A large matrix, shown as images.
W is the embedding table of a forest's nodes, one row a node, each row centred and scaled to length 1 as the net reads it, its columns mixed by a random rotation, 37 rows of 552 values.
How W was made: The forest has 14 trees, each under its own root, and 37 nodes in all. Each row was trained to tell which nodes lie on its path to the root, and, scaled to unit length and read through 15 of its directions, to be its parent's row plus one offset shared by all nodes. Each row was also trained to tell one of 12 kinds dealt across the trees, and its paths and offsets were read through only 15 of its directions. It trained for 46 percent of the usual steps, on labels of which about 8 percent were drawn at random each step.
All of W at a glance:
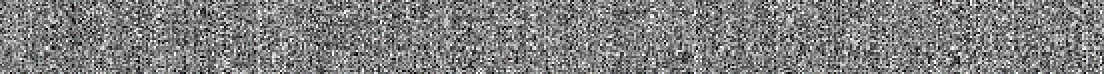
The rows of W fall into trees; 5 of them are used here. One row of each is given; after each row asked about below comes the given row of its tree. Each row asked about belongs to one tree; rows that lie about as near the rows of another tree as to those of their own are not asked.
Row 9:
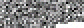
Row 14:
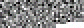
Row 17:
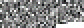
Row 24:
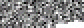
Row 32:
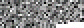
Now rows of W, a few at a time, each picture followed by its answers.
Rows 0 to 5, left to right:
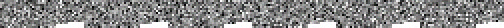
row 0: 14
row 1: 24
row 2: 14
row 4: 32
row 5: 17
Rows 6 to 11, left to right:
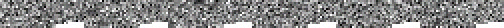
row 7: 14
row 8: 14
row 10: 32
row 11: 32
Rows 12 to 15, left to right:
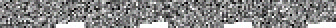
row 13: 24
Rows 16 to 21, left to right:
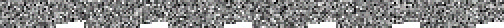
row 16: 24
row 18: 17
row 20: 32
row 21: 17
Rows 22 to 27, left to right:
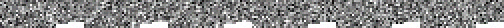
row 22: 17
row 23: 24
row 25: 9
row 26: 17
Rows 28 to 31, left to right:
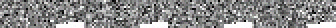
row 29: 14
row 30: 9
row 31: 9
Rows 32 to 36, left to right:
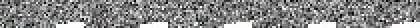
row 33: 9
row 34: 24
